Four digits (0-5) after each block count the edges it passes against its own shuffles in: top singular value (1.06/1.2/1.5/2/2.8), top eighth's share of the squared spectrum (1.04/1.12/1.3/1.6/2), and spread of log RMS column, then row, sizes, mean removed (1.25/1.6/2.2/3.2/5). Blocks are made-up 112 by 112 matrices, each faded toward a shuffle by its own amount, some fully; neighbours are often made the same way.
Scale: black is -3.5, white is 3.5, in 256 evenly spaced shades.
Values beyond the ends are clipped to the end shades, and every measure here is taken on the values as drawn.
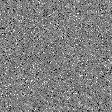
3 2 1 0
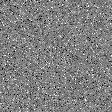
1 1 0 0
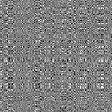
5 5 4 4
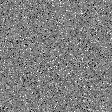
0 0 0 0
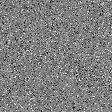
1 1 0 0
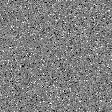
2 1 0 0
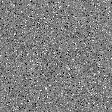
2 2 0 0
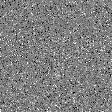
2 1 0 0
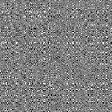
5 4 3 3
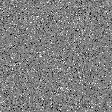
3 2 1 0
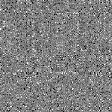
4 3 2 2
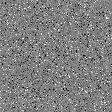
0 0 0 0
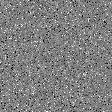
2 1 0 0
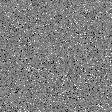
0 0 0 0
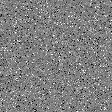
2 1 0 0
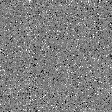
3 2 1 0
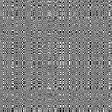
5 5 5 4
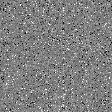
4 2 1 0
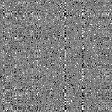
5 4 3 2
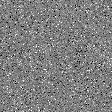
2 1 0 0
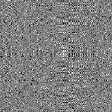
5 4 3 2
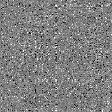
4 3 2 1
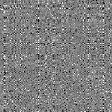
5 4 3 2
